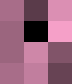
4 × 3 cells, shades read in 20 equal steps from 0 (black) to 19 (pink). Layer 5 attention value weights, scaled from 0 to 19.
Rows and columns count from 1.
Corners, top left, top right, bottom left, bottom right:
13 17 13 8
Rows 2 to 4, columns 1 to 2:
12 0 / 12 16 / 13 15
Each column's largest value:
13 16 19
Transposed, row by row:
13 12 12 13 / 7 0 16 15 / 17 19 10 8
